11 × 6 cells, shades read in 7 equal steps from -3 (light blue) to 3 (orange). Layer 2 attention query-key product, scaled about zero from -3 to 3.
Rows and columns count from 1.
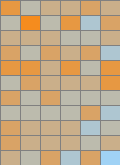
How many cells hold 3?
1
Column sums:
5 1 1 -1 -4 -4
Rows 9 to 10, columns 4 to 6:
0 -2 -1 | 0 -1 0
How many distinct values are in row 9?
4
